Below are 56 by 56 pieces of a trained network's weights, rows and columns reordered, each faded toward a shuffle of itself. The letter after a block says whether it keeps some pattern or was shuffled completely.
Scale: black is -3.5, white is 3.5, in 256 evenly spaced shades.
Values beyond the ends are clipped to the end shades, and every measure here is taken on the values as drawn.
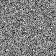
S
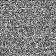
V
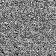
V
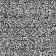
V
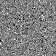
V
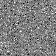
S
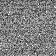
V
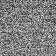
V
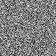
S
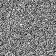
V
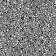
S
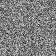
S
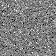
S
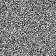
S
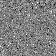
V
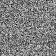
S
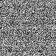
V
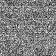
V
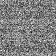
V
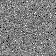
S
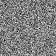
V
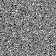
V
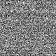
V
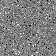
S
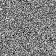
S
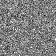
S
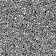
S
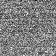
V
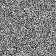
S
